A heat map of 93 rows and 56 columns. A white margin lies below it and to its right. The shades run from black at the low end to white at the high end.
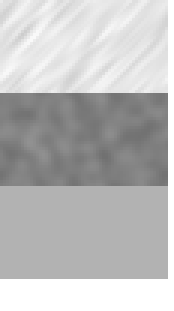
It is made of 3 by 1 panels. Panel 1,1: very high, slanting up to the right, faint in contrast. Panel 2,1: middling, blotchy, faint in contrast. Panel 3,1: high, flat.
